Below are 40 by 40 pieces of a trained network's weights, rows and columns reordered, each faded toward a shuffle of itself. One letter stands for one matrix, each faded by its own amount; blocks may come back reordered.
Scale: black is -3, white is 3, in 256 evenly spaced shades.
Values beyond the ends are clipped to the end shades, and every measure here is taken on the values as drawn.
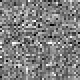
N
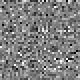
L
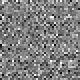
N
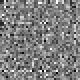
L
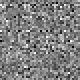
L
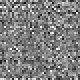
L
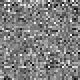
L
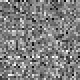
N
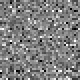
L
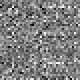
N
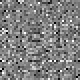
L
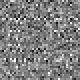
L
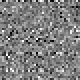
L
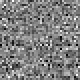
L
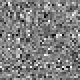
N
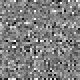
L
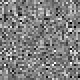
N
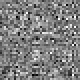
N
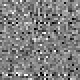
L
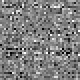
L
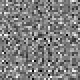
N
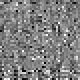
L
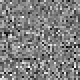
N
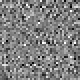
L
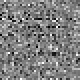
L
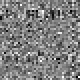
N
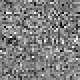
L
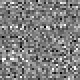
N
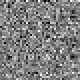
L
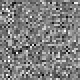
N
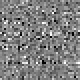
L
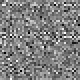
L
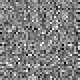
N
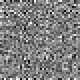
N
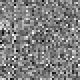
N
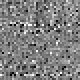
L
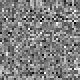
N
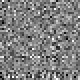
N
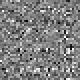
N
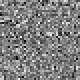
N
